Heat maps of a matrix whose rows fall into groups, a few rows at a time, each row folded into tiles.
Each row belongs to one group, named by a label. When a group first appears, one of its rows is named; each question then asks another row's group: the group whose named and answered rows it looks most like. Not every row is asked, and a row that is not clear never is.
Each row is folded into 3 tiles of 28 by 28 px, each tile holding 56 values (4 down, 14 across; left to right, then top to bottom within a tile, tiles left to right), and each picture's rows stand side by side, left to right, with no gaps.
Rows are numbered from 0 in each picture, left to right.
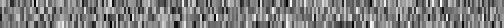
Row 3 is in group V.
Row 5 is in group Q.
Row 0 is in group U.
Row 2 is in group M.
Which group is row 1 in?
M
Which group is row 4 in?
V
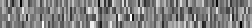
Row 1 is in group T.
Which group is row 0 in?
V
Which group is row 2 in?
Q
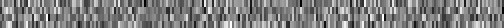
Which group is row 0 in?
T
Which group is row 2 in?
U
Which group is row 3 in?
Q
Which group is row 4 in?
T
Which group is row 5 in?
U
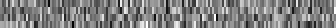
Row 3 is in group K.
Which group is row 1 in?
U
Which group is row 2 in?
T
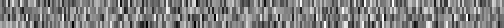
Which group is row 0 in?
Q
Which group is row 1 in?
K
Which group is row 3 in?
V
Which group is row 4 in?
T
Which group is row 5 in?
T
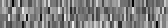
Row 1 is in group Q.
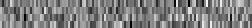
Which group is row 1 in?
M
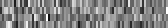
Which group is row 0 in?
T
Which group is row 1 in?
K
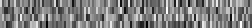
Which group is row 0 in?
M
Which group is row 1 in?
K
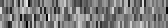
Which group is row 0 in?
M
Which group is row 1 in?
U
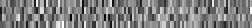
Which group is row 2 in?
K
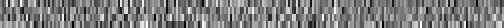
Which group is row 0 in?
Q
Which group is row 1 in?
U
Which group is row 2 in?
V
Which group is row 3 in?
K
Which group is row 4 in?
M
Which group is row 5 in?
M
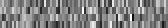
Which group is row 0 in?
K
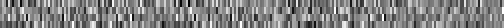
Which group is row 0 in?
V
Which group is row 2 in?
V
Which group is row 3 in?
K
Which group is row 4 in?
T
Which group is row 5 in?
K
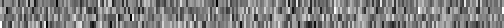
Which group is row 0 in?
M
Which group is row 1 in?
M
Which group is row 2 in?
Q
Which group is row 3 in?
K
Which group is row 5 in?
K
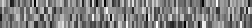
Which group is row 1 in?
V
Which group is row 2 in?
V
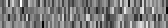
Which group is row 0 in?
Q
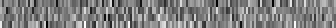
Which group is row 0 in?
M
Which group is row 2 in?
Q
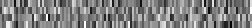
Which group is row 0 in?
T
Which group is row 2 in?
K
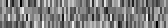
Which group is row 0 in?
V
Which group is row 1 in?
Q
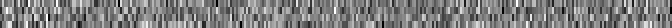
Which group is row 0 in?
T
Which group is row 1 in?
U
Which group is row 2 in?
Q
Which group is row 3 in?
K
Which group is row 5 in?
U
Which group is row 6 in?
Q
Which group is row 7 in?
U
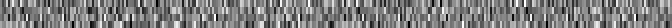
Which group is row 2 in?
T
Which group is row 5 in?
V
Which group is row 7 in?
T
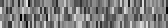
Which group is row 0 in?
M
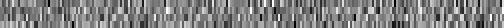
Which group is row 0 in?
Q
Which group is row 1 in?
K
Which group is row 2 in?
K
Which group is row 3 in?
Q
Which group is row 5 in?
K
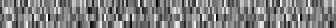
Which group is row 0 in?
T
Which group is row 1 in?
M
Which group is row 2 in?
T
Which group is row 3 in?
T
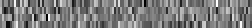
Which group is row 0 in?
M
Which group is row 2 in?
V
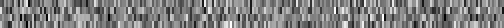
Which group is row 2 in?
U
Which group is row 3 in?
K
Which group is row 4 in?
T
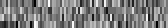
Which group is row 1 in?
Q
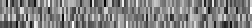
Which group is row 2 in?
K
